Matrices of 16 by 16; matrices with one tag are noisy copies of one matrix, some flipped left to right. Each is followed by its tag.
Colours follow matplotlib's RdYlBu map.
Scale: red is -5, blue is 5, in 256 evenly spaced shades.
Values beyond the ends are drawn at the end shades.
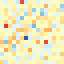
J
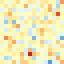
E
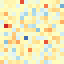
J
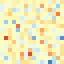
E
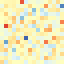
J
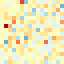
J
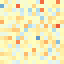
J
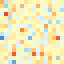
E
